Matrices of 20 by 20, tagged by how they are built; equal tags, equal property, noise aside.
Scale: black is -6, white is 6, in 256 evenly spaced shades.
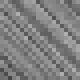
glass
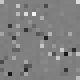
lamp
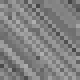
glass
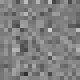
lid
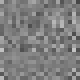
lid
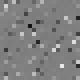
lamp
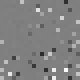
lamp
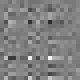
lid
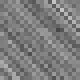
glass
